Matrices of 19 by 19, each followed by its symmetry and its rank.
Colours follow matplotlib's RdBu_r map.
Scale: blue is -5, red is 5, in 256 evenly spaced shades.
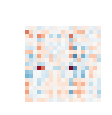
neither, rank three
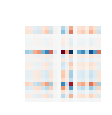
neither, rank one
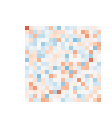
symmetric, full rank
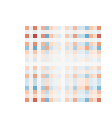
symmetric, rank one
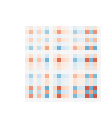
symmetric, rank one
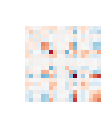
symmetric, rank three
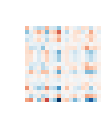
neither, rank two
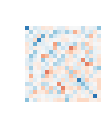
symmetric, full rank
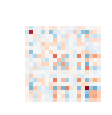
symmetric, rank three
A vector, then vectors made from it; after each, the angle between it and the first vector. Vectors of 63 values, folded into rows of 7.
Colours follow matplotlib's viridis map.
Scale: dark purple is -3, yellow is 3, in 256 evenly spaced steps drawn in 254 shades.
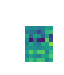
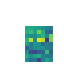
nearly opposite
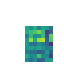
nearly opposite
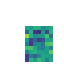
partly aligned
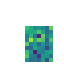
partly opposed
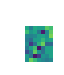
orthogonal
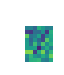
partly aligned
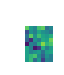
orthogonal
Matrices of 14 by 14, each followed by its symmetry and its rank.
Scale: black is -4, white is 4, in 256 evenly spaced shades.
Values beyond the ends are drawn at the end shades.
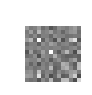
symmetric, rank three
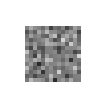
antisymmetric, full rank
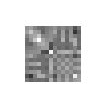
symmetric, rank three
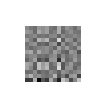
neither, rank two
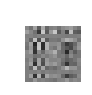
neither, rank two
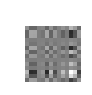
symmetric, rank one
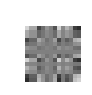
symmetric, rank one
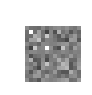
symmetric, rank three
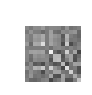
symmetric, rank three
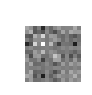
symmetric, rank two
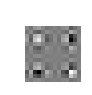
symmetric, rank one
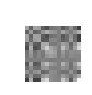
symmetric, rank two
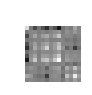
symmetric, rank two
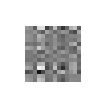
neither, rank two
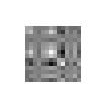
symmetric, rank two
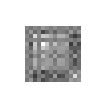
symmetric, rank two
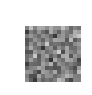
antisymmetric, full rank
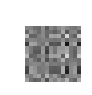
neither, rank two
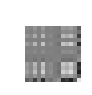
symmetric, rank one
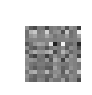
neither, rank two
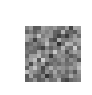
antisymmetric, full rank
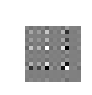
symmetric, rank one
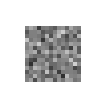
antisymmetric, full rank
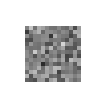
antisymmetric, full rank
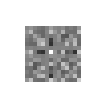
symmetric, rank three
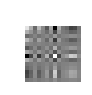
symmetric, rank one
